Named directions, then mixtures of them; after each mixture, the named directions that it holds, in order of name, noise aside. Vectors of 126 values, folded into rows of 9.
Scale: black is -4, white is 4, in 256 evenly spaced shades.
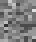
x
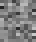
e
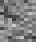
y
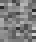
e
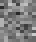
e, x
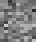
x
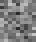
e, x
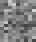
x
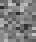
e, x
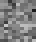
x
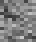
y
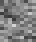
y
